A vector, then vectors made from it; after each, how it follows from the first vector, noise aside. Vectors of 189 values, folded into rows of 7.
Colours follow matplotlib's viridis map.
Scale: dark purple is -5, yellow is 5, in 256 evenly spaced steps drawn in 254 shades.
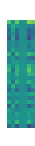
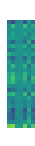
reversed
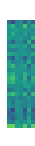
reversed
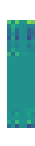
partly zeroed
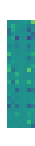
partly zeroed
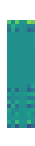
partly zeroed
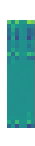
partly zeroed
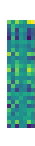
scaled up
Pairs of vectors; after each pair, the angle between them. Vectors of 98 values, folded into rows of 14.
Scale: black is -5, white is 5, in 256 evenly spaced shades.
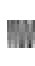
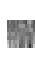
nearly parallel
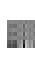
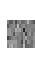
partly opposed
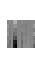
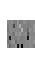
orthogonal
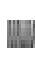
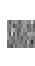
partly aligned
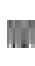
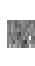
partly aligned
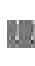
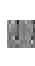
nearly opposite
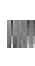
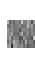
partly opposed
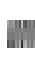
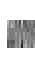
nearly parallel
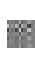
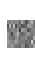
partly opposed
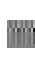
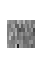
partly aligned
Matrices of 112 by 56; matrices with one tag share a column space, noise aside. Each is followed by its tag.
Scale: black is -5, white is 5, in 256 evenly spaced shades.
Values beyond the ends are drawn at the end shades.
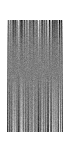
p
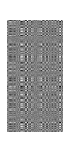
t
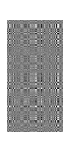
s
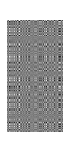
t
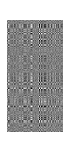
s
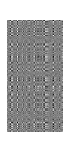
t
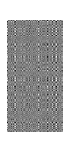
t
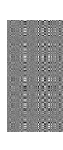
t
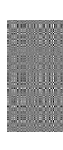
s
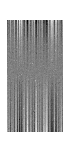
p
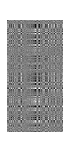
s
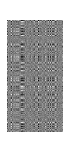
t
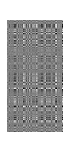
s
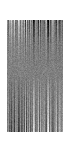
p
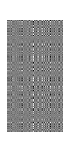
t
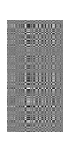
s
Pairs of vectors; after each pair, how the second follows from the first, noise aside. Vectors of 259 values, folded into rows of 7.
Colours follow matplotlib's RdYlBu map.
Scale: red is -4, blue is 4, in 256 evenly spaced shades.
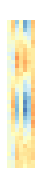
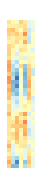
reversed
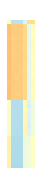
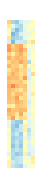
wrapped around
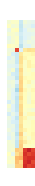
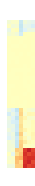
partly zeroed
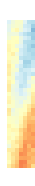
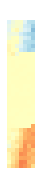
partly zeroed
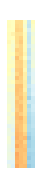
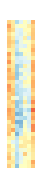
wrapped around
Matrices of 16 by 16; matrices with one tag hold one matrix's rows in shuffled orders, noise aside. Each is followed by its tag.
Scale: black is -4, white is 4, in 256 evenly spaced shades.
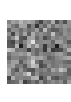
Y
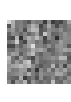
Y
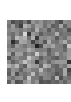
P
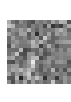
Y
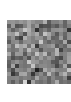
P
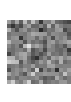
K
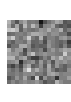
K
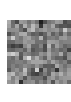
K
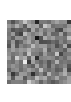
P
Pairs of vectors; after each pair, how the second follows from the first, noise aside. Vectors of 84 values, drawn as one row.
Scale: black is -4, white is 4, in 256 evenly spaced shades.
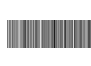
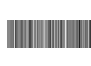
wrapped around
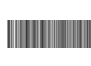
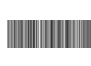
wrapped around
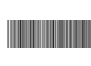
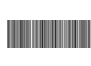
wrapped around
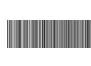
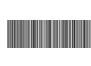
wrapped around
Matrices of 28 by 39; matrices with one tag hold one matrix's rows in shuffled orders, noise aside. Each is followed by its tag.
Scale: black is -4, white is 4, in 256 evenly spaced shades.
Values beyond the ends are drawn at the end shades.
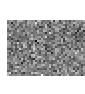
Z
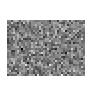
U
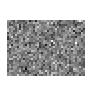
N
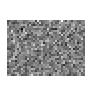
U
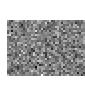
Z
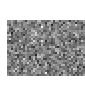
Z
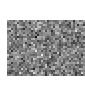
Z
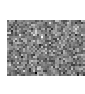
Z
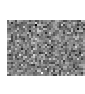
Z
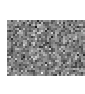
Z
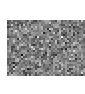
U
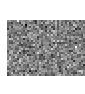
N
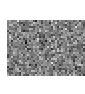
N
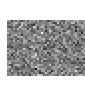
Z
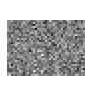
Z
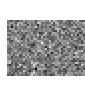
Z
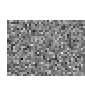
U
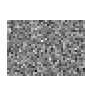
Z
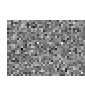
U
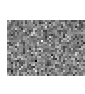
Z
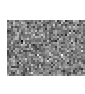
U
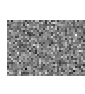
N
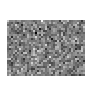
Z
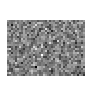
Z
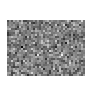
U
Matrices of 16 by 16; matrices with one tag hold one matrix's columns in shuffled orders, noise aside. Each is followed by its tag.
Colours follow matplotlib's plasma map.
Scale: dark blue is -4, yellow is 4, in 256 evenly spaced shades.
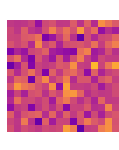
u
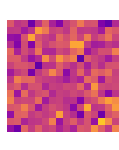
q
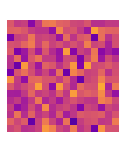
u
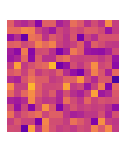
u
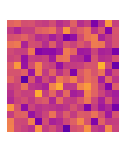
u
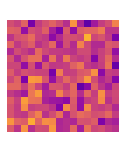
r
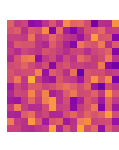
r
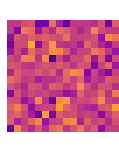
q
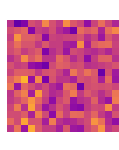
r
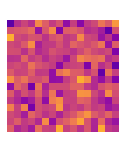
r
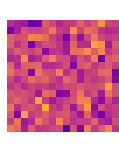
q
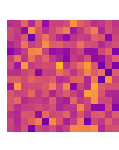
u
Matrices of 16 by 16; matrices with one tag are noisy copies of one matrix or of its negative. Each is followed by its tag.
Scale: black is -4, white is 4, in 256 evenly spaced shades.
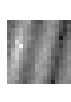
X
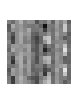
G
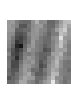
X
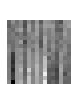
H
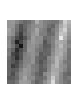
X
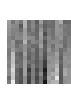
H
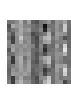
G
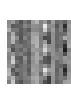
G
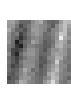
X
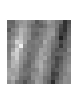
X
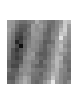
X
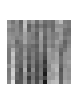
H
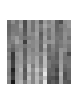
H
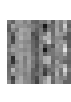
G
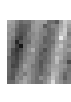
X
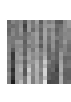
H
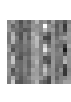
G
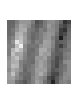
X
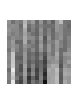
H
